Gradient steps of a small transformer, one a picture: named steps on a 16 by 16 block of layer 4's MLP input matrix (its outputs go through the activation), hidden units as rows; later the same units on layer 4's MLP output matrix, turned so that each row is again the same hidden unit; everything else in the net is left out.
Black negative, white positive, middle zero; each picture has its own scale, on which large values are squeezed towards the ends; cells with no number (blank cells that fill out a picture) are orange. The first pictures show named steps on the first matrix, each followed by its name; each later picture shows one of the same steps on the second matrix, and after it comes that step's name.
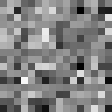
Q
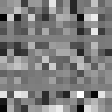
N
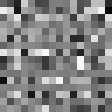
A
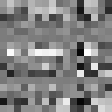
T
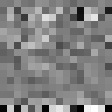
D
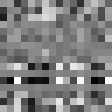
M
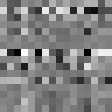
Q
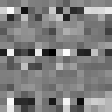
T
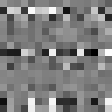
T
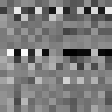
Q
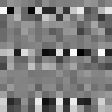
T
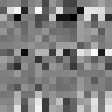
D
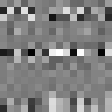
N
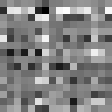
A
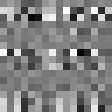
D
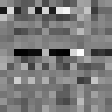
Q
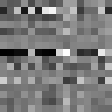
Q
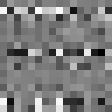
T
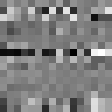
N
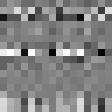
N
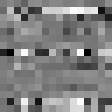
T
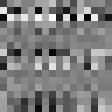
D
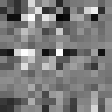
D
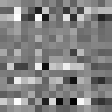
M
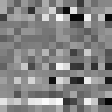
M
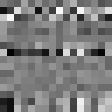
N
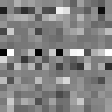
Q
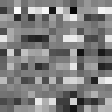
A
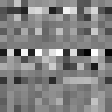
Q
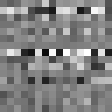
Q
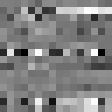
T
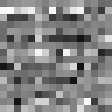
A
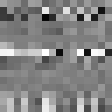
N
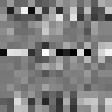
N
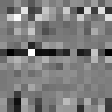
N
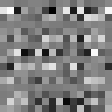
A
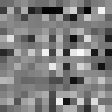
A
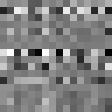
Q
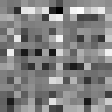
A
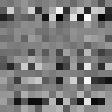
M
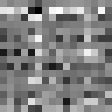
A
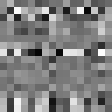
N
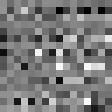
A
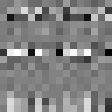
N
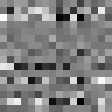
M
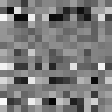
M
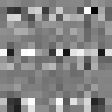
T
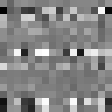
T
